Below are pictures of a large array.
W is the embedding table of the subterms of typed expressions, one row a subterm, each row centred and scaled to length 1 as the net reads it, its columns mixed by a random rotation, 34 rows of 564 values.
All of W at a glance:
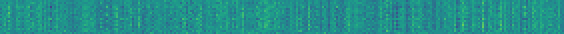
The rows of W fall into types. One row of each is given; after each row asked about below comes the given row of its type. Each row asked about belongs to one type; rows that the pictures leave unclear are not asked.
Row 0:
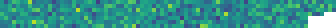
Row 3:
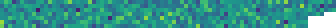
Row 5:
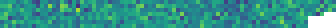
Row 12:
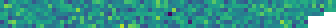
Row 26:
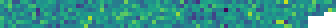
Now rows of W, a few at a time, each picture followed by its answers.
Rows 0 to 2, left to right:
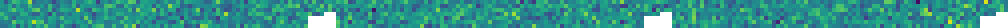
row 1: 26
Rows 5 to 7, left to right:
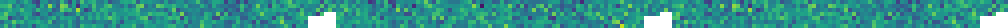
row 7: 5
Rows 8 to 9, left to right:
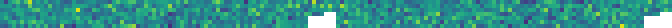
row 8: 0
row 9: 12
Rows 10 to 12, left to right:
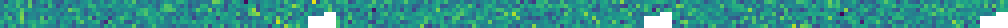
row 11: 26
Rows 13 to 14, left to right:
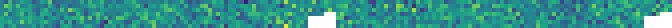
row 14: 5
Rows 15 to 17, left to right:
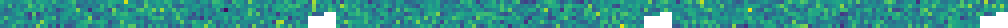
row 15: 26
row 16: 12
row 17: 0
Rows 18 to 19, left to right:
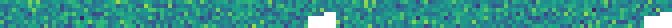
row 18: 0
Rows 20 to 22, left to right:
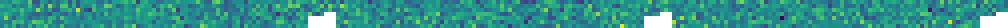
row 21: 12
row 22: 3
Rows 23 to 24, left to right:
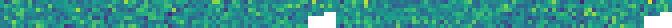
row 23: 12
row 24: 0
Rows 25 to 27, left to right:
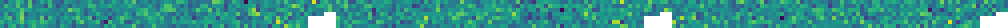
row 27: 3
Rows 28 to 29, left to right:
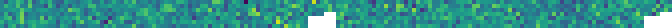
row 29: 5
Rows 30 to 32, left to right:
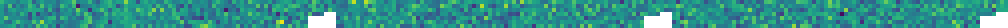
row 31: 0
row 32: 12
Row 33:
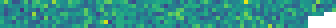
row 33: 26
